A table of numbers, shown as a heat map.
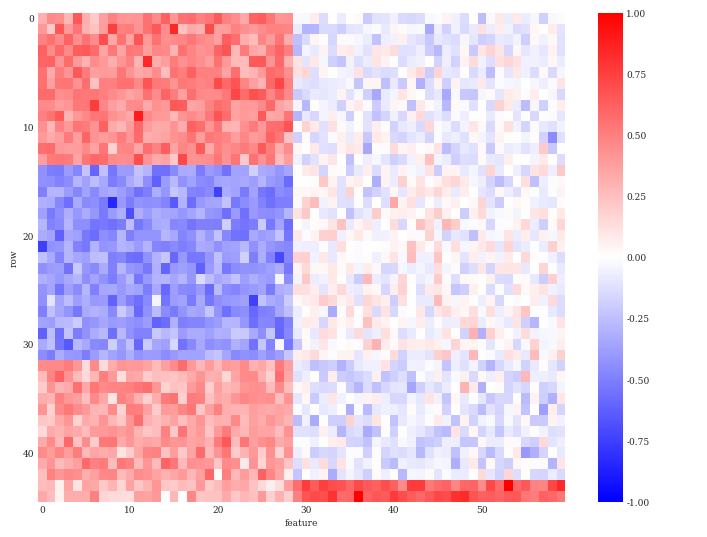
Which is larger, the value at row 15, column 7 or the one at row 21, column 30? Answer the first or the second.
the second
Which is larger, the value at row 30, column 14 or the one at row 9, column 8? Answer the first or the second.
the second
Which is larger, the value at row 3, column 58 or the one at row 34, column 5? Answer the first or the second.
the second
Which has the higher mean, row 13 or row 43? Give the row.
43
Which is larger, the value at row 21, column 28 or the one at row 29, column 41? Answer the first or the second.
the second
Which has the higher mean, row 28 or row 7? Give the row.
7
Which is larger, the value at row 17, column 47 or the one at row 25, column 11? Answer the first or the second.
the first
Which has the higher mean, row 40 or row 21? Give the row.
40
